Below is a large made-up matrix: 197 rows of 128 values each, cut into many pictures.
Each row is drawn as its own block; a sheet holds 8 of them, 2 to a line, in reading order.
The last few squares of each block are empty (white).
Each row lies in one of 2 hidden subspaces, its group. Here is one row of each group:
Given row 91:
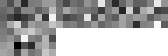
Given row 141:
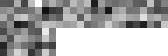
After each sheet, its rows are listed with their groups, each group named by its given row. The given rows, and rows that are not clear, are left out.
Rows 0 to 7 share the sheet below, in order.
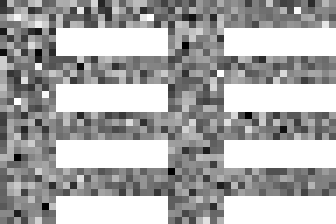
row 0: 91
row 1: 91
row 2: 91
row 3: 141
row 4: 91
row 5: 141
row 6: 91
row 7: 91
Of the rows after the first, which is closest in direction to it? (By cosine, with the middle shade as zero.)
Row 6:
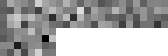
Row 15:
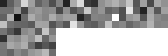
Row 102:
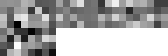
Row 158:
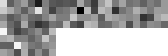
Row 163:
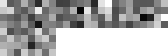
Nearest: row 15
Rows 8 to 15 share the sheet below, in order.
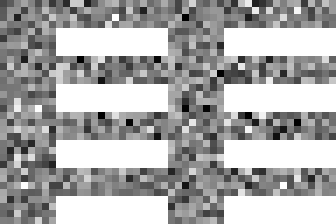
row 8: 141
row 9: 141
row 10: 141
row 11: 141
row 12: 91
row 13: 141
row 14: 91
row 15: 141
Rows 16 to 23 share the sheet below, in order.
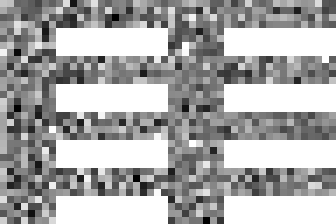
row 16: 141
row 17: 91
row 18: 141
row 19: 141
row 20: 91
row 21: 91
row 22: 91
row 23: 91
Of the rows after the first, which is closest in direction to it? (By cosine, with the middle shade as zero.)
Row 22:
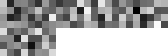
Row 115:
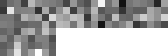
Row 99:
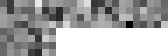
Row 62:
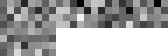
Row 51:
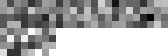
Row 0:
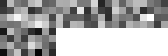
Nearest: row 51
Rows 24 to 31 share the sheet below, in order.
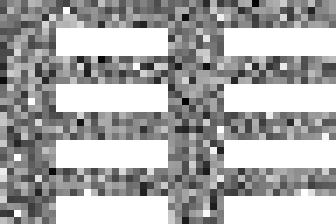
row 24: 141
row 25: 141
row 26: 91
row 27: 91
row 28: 91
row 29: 91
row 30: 91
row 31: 141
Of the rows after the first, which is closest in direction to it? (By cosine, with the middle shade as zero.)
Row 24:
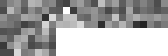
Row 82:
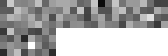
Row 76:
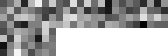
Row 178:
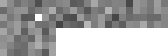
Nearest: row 76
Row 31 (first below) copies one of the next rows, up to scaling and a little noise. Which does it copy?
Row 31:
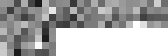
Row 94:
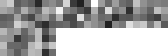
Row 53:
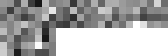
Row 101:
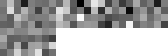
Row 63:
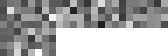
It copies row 53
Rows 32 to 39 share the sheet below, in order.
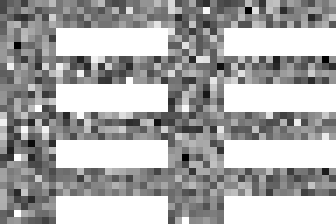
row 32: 91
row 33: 91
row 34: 141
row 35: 141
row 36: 91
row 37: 91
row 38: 91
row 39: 141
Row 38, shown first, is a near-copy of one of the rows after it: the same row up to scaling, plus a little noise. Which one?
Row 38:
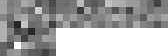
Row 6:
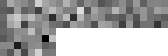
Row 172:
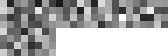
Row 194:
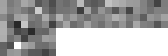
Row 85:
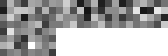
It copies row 194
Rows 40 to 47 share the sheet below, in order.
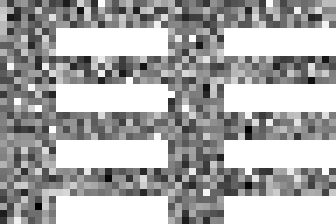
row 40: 91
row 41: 91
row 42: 141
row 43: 141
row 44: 91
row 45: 141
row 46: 141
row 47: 141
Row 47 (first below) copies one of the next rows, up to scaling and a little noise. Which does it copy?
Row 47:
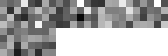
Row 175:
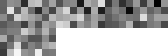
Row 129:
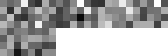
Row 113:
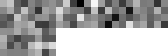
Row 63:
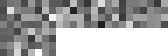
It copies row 129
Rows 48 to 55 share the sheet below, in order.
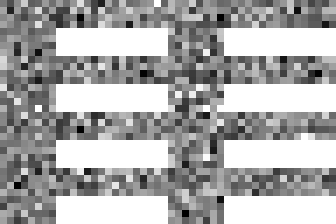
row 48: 141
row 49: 91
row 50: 91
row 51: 91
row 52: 141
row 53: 141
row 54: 141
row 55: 91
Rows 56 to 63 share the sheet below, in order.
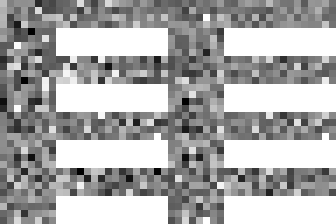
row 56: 91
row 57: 91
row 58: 141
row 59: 91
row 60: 91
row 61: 91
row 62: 141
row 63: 141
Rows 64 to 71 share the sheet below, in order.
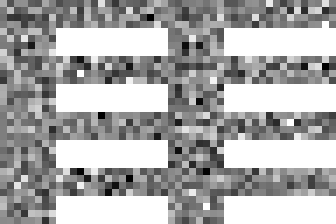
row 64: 91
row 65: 91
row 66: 141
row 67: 91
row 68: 91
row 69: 91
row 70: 141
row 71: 141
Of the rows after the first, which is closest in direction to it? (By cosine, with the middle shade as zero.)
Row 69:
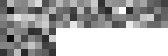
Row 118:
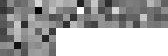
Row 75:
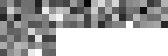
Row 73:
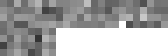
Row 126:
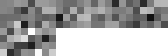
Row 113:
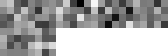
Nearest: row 118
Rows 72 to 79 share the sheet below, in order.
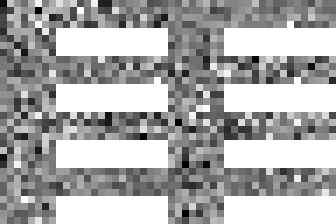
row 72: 91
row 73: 141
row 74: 91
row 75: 141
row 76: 141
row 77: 141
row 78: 91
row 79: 91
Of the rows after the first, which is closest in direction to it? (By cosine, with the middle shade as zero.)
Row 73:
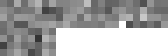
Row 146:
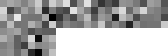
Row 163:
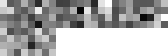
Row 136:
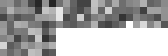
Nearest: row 146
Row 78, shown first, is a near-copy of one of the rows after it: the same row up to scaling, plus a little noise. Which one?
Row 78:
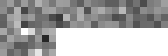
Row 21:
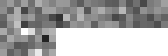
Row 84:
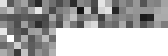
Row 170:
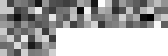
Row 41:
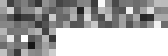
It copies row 21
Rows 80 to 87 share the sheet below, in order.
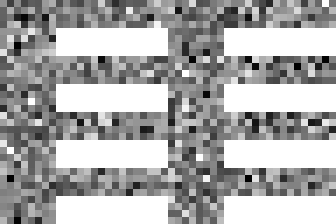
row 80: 91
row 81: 141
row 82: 91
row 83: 141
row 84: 91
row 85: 91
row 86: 141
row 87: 91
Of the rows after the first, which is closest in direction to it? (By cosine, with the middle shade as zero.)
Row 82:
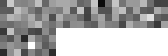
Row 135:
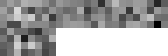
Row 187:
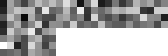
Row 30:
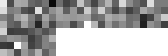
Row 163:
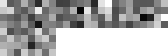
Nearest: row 135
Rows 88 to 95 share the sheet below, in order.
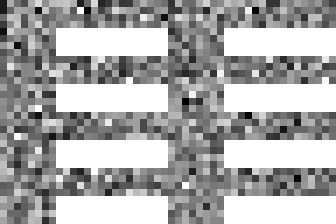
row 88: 91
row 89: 91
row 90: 141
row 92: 141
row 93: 141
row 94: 141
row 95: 141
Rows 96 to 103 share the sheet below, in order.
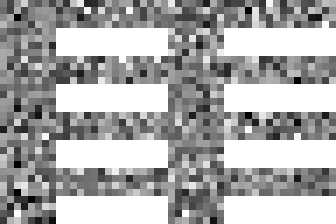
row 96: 141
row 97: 91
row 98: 141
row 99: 141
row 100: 141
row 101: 141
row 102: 91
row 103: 91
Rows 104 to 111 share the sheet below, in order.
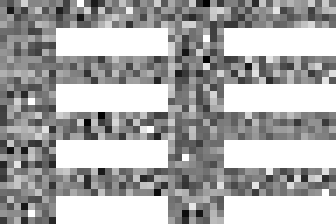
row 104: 141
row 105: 141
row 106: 91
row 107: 91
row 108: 91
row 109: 91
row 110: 91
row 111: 91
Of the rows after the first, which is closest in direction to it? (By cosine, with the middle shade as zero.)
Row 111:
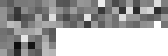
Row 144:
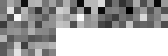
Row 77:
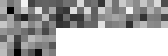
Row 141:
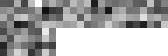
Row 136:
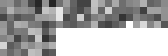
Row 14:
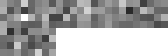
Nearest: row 77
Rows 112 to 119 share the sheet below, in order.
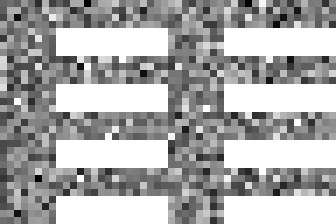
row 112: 141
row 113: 141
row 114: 91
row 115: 141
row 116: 141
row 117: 141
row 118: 91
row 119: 141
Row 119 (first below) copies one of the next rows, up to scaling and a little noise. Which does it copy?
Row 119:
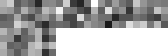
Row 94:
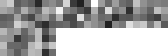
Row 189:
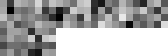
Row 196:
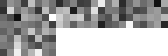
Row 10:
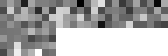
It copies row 94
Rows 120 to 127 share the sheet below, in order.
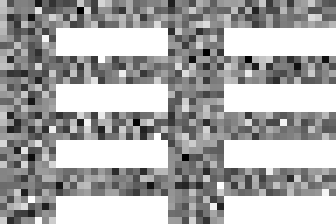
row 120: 91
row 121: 91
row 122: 91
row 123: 141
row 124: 91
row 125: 91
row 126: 91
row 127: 91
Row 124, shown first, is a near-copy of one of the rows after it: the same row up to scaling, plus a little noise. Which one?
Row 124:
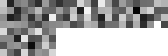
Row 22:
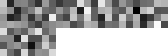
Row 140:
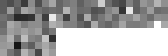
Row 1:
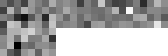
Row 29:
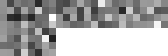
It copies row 22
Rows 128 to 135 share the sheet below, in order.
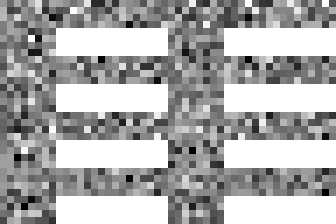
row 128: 141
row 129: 141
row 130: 91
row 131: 141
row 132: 91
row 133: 91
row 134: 91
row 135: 91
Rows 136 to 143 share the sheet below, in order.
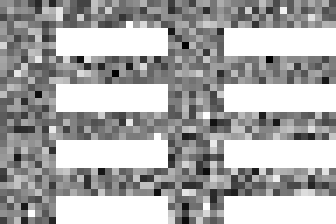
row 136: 141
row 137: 91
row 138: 141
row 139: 91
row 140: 91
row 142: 91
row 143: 141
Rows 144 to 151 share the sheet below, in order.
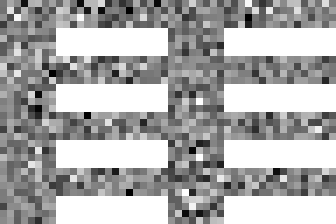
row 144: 141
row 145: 141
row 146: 141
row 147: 91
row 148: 141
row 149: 91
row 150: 141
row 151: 91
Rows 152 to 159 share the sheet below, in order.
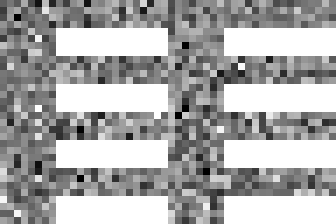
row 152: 141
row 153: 91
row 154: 141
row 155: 141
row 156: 141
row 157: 91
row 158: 91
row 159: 141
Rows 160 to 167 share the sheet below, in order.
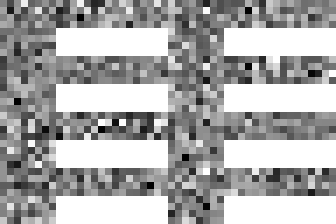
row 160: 141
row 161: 91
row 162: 91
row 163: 91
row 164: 91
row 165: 91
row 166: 91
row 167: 141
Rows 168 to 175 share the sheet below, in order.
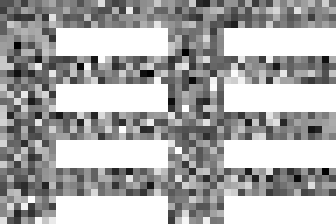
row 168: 91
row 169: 141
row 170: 91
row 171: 141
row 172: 91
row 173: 91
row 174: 91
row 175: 141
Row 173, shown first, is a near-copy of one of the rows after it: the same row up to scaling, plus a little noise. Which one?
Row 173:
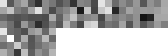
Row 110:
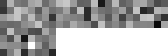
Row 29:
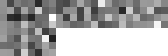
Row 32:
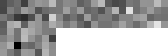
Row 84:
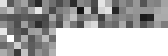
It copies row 84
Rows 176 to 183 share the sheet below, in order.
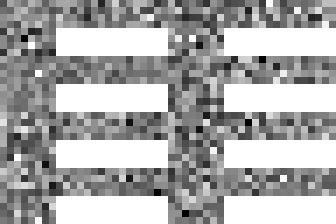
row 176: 91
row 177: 91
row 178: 141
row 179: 141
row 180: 91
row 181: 91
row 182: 91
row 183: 91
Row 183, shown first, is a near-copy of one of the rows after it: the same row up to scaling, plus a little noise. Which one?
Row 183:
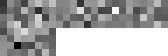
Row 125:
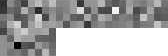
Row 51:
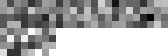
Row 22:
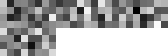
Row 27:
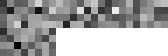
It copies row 125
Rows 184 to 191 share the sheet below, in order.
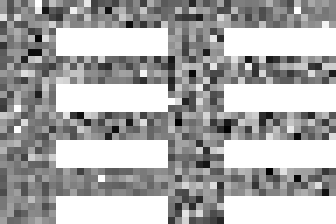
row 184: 141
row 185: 91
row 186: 141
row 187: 91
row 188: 141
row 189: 141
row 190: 91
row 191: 91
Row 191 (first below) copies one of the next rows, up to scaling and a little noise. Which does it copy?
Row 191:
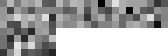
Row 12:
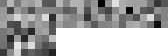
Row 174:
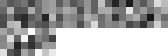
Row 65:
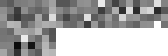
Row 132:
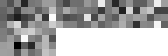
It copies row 12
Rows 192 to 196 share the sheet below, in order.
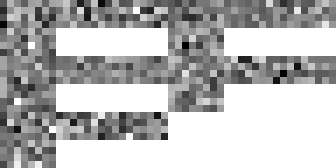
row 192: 91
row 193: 91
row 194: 91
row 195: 141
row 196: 141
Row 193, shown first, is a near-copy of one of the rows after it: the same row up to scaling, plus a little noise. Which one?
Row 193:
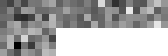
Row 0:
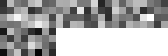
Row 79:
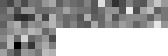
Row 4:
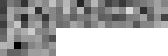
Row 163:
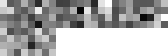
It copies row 79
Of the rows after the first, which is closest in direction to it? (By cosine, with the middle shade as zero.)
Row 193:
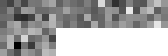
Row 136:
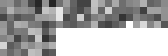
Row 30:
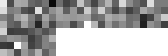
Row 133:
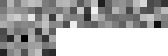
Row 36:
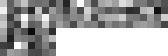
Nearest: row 136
